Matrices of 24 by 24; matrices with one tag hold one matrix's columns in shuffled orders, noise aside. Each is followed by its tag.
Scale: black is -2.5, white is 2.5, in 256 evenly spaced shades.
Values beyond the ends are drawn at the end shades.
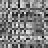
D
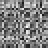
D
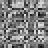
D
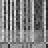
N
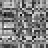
D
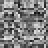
D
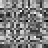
D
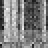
N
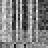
N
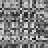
D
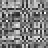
D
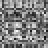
D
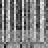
N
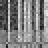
N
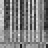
N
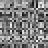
D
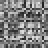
D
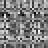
D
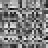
D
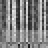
N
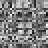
D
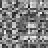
D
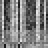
N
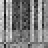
N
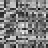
D
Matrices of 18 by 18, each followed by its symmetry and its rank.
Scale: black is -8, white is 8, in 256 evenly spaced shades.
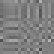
antisymmetric, rank two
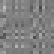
neither, rank two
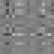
neither, rank two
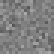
antisymmetric, full rank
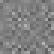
symmetric, rank three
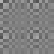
symmetric, rank one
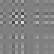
symmetric, rank one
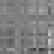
antisymmetric, rank two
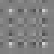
symmetric, rank one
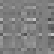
neither, rank two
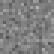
antisymmetric, full rank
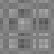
symmetric, rank one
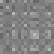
symmetric, rank three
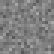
antisymmetric, full rank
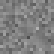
antisymmetric, full rank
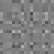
antisymmetric, rank two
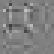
antisymmetric, rank two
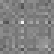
symmetric, rank three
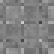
symmetric, rank three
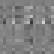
neither, rank two
